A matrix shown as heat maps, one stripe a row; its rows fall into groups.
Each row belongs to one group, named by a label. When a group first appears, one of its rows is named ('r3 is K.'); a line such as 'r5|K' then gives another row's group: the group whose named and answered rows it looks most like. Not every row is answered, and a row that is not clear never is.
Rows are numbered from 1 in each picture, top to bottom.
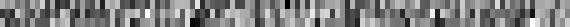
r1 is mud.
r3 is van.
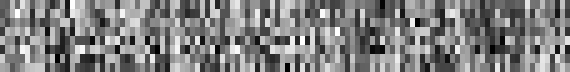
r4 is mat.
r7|mud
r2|mat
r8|mud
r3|van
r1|mat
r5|mud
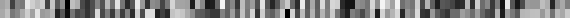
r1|mud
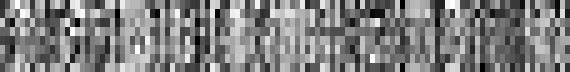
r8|mat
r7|van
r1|mat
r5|van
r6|van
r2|mat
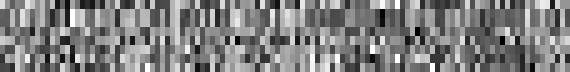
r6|van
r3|mat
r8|van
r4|van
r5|mud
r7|mat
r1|mud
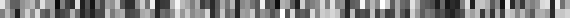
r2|mud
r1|mud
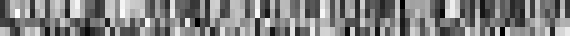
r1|mat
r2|mat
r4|mud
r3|van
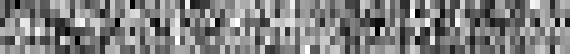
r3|mat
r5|van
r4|mud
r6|mud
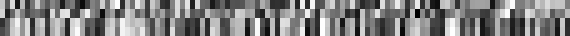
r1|mud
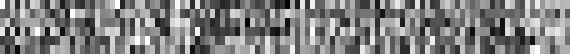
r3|mud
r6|van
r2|mat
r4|mud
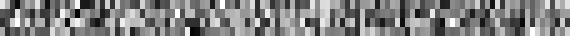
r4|van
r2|van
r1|mud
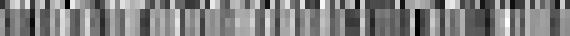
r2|van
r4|van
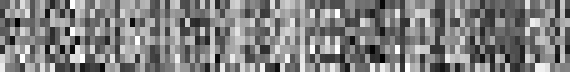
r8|mud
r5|van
